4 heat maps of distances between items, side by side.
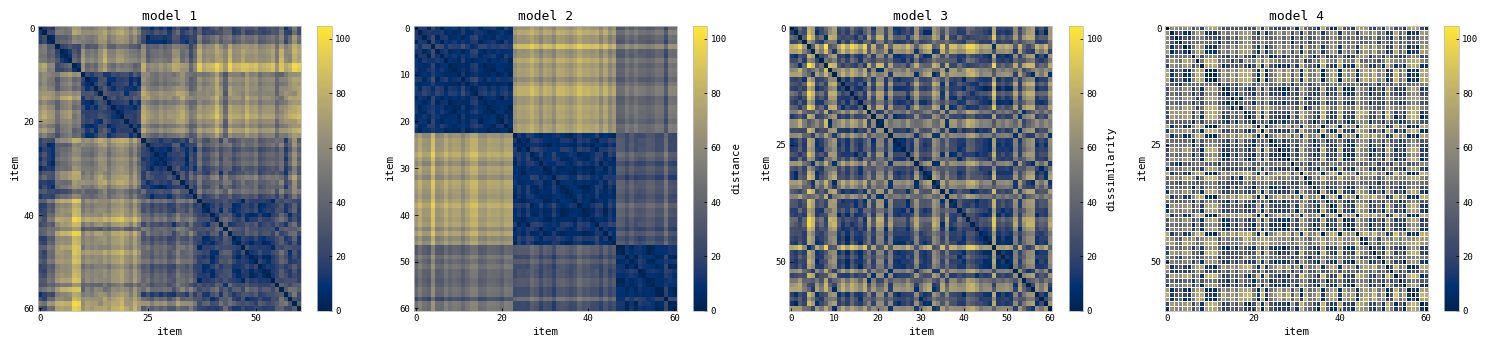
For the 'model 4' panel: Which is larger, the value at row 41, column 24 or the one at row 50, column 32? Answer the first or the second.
the second
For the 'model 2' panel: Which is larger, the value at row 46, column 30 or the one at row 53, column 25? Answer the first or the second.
the second
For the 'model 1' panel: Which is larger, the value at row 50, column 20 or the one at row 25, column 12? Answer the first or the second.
the first
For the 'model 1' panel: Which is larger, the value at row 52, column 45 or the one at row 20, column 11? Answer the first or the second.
the second
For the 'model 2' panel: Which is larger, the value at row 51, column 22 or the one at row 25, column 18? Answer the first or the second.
the second
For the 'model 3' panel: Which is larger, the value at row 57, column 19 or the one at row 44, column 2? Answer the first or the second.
the second
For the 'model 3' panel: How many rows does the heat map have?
61
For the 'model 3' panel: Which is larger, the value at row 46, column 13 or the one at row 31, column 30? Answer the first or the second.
the second
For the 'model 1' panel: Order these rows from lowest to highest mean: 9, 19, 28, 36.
36, 28, 19, 9
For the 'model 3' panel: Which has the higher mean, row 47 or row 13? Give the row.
47
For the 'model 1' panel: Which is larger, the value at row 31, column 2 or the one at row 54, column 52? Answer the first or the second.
the first
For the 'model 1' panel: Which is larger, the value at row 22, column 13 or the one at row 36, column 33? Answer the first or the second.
the second
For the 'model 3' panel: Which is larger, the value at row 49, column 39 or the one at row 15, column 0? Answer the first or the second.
the second
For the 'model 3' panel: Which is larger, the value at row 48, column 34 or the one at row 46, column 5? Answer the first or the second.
the second
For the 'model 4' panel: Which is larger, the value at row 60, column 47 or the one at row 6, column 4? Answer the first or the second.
the second
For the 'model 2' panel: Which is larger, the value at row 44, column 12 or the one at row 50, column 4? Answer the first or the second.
the first
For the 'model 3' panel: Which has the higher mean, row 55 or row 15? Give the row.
55
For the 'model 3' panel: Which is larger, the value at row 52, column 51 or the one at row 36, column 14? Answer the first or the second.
the second
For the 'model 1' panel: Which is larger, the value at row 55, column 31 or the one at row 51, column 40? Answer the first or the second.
the first
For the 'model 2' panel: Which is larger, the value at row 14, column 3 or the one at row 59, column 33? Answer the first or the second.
the second
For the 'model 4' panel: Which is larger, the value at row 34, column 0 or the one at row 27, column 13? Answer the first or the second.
the first
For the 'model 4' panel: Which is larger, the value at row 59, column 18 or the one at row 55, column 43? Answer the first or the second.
the first
